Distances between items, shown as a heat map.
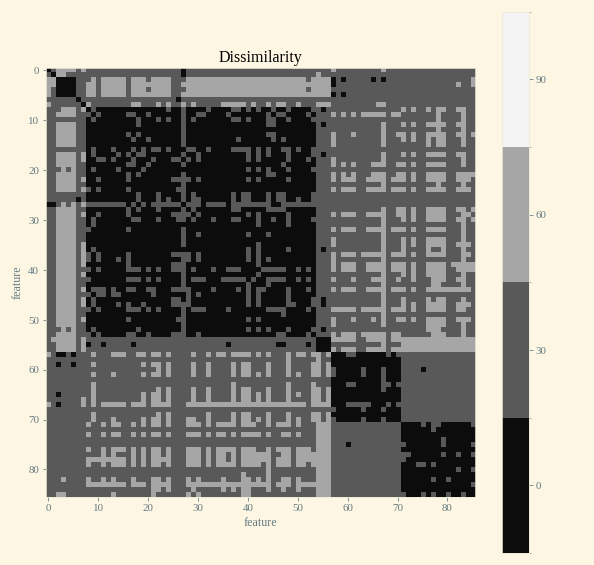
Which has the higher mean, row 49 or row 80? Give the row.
80
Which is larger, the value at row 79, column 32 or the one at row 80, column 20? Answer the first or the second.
the first
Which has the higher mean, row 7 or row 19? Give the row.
7
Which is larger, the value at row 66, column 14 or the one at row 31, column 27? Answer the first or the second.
the first
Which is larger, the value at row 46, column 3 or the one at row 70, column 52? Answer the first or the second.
the first
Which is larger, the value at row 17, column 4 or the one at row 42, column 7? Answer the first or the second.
the first
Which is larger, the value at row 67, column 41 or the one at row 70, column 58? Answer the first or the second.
the first
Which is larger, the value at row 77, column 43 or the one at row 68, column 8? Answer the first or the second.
the first
